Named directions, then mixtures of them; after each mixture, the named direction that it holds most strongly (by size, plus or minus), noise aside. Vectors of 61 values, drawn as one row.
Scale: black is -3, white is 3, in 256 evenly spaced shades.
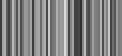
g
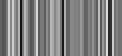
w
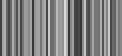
g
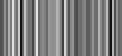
w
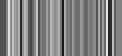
w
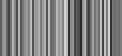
g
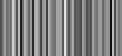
g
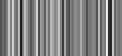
w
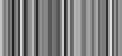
w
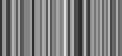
g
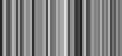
g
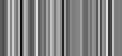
w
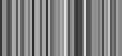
g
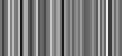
w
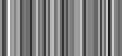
w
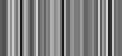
w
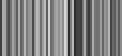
g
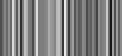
w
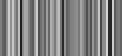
w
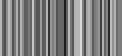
g
